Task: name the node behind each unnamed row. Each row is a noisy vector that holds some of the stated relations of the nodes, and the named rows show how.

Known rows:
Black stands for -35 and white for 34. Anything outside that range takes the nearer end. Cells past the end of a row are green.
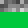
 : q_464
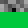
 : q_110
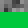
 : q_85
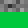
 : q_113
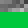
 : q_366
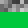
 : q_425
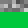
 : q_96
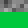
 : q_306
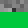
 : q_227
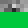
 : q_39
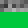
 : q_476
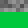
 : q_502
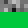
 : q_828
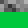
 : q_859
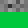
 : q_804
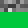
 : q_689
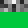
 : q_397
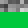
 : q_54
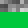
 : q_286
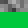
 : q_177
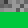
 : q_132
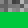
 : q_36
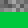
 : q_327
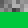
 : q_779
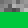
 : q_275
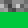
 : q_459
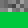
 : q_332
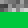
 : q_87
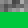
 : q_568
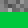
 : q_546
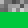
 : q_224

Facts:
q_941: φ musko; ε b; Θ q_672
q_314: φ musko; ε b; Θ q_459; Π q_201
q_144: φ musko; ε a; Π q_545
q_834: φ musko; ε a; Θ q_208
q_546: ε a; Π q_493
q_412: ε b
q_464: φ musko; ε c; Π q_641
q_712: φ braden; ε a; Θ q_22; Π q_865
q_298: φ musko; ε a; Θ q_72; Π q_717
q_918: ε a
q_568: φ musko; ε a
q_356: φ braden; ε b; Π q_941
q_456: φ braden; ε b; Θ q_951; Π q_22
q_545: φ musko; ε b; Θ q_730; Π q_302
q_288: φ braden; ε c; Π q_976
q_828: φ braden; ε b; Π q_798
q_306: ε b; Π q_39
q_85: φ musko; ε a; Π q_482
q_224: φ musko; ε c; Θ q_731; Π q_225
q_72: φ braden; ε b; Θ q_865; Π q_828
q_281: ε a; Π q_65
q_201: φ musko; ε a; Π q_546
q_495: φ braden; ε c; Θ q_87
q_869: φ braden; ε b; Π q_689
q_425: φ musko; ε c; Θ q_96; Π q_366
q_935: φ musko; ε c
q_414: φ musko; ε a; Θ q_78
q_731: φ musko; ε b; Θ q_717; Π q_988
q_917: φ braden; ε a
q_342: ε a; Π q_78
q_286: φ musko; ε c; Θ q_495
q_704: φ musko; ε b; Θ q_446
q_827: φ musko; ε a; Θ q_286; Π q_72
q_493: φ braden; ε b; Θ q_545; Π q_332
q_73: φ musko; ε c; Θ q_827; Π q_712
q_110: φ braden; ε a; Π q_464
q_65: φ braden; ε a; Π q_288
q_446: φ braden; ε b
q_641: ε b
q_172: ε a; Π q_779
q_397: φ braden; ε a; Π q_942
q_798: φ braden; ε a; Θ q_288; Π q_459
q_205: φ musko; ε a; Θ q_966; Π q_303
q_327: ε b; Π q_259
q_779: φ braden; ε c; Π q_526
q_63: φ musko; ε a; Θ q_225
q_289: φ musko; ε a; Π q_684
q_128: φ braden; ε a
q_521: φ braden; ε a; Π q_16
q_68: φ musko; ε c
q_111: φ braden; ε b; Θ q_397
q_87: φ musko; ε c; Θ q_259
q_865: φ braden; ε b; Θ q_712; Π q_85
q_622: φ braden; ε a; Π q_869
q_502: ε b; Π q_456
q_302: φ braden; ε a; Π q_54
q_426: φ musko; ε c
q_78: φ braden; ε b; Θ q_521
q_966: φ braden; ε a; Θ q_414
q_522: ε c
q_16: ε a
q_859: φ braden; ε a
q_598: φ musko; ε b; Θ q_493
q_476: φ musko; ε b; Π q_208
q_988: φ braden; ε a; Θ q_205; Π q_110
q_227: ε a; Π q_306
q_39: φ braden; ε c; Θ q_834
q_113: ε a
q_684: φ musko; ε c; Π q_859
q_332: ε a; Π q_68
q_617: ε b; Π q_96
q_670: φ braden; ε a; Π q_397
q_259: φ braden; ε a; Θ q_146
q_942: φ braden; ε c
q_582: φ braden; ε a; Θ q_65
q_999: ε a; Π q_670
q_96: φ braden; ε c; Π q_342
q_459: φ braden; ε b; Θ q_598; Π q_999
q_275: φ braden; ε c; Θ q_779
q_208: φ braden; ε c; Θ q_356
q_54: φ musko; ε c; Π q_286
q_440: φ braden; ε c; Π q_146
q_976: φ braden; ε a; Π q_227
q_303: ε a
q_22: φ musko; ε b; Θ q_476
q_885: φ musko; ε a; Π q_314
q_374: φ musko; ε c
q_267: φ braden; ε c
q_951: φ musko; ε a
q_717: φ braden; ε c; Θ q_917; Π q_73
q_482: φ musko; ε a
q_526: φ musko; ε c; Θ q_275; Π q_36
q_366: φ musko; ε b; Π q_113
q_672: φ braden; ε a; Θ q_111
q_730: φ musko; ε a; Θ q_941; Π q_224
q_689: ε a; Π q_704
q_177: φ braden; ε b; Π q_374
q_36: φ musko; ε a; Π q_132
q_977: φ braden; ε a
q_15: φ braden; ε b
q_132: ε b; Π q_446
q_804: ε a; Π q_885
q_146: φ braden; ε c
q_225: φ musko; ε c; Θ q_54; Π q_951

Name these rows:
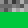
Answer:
q_704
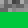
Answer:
q_201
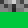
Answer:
q_672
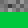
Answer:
q_172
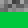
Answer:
q_885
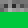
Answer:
q_730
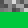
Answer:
q_146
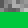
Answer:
q_942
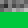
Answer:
q_22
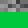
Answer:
q_342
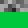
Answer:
q_65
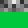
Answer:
q_111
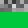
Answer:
q_314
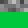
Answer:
q_78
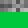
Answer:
q_522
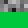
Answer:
q_72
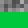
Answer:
q_144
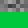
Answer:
q_281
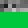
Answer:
q_941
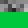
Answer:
q_456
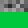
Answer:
q_999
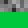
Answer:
q_493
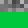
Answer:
q_827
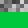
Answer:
q_526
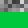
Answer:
q_298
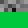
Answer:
q_622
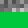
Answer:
q_598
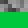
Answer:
q_446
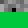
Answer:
q_976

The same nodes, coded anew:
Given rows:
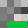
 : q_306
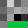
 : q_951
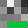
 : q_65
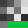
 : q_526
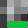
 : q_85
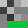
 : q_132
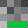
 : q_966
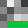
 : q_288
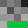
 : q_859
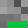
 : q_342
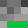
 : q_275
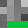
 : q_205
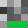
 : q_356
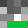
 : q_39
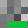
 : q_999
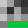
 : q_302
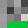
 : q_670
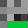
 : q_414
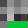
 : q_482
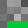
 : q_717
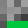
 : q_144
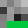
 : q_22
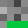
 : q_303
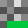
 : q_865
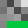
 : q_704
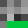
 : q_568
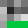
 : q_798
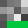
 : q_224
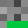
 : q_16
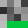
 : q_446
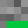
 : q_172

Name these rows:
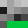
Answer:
q_476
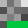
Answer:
q_731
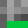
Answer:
q_289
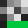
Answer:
q_73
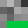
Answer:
q_96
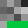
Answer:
q_146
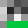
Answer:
q_988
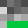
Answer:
q_582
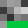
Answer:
q_779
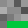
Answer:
q_281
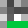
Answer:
q_456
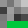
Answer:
q_941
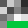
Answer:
q_976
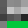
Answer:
q_36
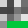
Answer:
q_828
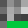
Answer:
q_87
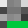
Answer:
q_545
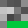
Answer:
q_546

